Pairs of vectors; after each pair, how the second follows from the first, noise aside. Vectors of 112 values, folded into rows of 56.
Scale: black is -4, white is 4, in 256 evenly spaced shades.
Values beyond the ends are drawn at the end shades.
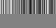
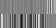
wrapped around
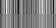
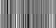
wrapped around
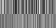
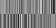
wrapped around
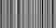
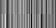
wrapped around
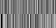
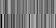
sign-scrambled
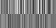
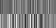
wrapped around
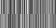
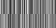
copied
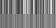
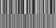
sign-scrambled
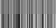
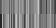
wrapped around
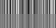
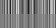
copied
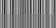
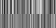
sign-scrambled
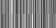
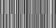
wrapped around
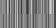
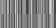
copied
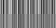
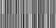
wrapped around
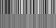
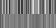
sign-scrambled
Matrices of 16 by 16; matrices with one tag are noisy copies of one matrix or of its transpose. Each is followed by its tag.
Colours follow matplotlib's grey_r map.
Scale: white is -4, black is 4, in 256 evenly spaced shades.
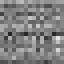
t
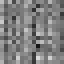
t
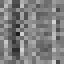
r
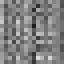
t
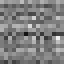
t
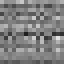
t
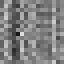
r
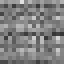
t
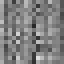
t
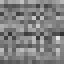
t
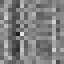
r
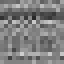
r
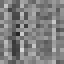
r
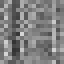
r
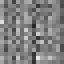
t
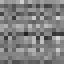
t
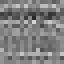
r
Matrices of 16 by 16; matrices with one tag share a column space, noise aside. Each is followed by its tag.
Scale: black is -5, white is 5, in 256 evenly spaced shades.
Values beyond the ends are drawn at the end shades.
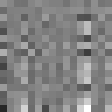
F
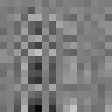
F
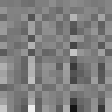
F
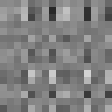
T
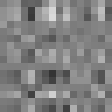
T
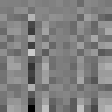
F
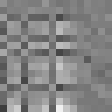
F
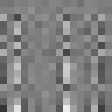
F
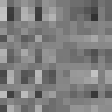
T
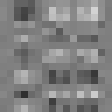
T
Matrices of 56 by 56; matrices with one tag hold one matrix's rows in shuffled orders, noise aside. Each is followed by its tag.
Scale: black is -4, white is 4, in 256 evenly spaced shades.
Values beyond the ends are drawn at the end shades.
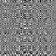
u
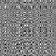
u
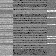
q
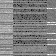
q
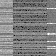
q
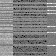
q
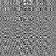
u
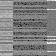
q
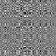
u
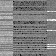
q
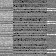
q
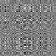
u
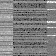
q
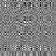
u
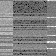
q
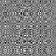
u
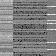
q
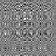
u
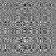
u
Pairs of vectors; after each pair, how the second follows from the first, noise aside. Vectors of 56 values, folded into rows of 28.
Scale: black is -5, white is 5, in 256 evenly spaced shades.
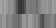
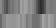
wrapped around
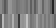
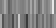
negated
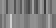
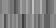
shuffled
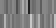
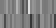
negated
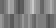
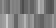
wrapped around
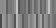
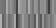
negated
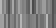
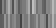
negated
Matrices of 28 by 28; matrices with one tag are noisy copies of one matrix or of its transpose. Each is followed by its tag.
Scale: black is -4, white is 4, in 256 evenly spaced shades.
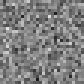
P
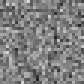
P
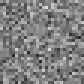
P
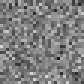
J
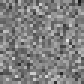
J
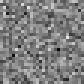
P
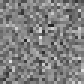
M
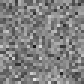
J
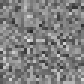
M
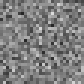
M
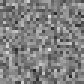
P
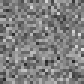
J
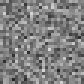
P
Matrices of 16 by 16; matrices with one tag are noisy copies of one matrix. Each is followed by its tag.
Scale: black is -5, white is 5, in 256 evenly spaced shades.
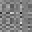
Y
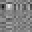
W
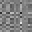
Y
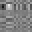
W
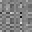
Y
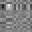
W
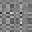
Y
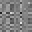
Y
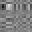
W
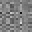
Y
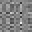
Y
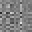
Y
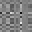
Y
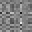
Y
